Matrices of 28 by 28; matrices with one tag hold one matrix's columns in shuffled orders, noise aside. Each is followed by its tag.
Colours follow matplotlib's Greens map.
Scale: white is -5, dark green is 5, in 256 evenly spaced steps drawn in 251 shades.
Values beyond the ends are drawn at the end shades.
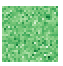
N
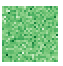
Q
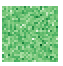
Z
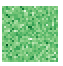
Z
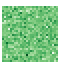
Q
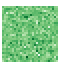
N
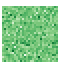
N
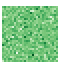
Q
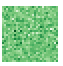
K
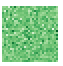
K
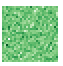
Z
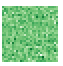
N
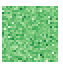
Q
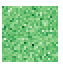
Z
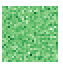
Q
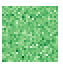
N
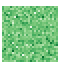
N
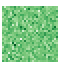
Z
